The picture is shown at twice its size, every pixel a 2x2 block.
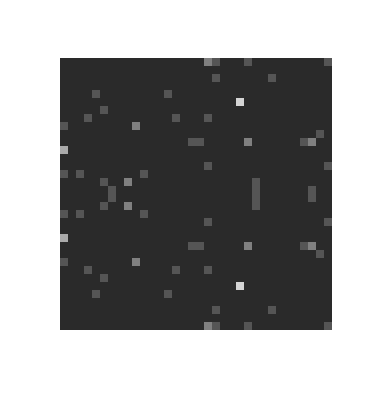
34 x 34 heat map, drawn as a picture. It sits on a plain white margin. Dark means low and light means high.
Stripes: none. Slope: none. Calmest part: centre. Average level on the scale: 20%. Mirror symmetry: top to bottom. Roughest part: middle left.
